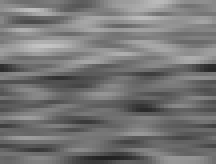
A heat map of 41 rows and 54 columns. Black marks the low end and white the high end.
Grain: streaks across. Seam: horizontal, 40% of the way down, the top part higher. Histogram: bell-shaped.
